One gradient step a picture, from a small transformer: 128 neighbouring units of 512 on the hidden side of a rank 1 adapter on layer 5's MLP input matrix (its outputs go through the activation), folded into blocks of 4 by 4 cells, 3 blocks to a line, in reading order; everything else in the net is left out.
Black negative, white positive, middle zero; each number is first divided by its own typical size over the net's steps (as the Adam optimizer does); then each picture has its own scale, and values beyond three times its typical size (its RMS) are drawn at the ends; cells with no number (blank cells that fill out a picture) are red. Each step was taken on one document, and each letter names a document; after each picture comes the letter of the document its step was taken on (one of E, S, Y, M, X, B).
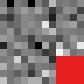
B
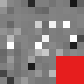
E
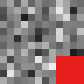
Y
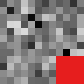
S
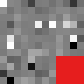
E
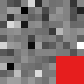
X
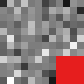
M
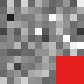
X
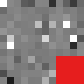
E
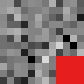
B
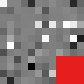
E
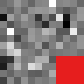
B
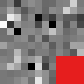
S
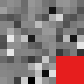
B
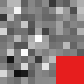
Y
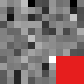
S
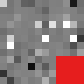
E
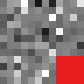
X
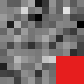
S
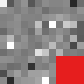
E
